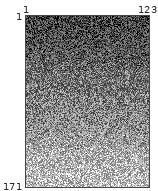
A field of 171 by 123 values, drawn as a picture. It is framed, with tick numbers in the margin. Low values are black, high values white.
Slope: up to the bottom. Grain: fine. Stripes: none. Odd rows or columns: none.
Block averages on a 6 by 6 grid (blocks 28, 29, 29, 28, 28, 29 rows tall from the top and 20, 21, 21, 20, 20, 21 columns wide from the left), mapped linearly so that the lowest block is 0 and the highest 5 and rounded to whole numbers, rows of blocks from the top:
0 0 0 0 0 0 | 1 1 1 1 1 1 | 2 2 2 2 2 2 | 3 3 3 3 3 3 | 4 4 4 4 4 4 | 5 5 5 5 5 5
